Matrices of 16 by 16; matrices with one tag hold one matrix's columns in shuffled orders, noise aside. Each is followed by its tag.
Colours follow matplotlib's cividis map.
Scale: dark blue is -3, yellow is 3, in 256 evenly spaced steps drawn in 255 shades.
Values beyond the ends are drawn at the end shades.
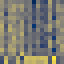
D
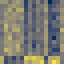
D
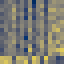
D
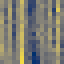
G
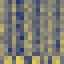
D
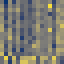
D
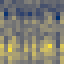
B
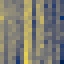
G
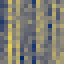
G
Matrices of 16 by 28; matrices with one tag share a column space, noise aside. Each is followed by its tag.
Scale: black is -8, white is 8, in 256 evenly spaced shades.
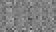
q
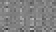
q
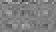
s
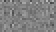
s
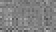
q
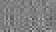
q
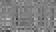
q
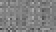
q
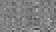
q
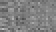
q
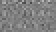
s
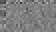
s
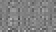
q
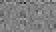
s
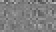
s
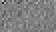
s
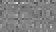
s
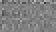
s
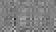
q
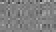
s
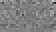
s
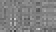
q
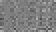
q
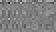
s
